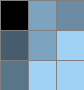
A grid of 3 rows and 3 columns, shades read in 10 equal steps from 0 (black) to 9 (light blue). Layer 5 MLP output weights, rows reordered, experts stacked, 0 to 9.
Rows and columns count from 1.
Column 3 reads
6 9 9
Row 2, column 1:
4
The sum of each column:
9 23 24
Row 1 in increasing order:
0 6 7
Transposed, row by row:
0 4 5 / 7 7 9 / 6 9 9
